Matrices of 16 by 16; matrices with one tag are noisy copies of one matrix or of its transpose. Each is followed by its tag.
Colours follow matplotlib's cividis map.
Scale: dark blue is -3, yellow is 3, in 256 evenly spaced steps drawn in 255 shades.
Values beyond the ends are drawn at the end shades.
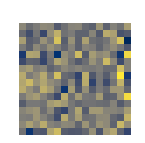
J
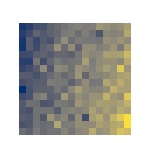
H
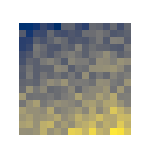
H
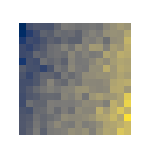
H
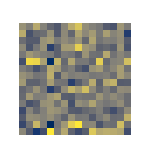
J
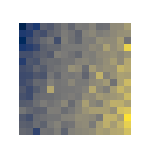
H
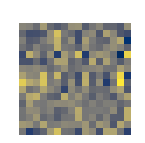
J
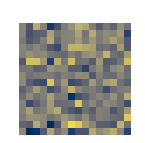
J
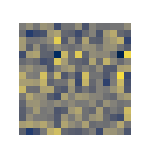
J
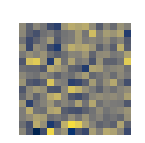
J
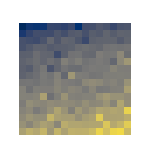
H
